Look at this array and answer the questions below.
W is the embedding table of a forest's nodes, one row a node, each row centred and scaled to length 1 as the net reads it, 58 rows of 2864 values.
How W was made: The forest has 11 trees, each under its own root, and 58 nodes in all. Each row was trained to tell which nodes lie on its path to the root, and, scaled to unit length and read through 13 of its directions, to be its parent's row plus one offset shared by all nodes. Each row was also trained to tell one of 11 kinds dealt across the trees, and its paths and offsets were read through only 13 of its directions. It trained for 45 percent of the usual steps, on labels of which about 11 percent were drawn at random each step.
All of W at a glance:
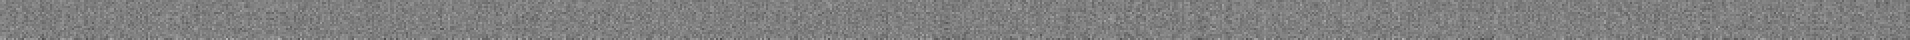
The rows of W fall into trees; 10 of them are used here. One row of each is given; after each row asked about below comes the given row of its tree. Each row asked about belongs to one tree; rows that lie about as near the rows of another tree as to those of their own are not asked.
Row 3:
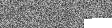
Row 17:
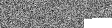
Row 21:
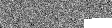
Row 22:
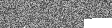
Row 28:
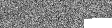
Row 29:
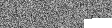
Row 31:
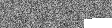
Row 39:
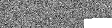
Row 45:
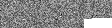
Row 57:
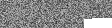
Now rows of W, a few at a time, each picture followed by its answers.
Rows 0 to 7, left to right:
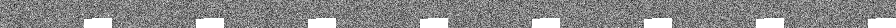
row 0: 21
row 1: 39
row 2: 31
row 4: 17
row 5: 31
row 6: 22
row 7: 39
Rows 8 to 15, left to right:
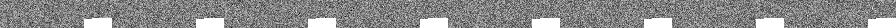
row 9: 31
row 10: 17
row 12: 57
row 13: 21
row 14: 39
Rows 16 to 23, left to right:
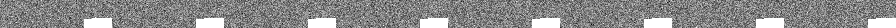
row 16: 45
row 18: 3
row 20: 22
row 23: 21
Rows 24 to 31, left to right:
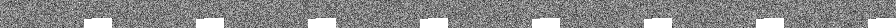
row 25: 29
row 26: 45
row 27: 29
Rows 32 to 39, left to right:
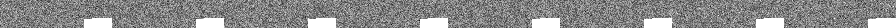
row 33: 28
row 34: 57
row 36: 3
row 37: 22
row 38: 21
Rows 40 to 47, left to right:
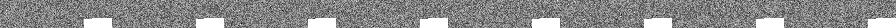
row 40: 39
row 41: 45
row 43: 29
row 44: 57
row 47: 22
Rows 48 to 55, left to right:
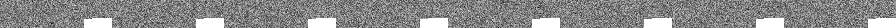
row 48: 29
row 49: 45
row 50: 3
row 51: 17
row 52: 21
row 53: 45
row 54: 21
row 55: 31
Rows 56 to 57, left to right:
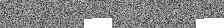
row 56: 31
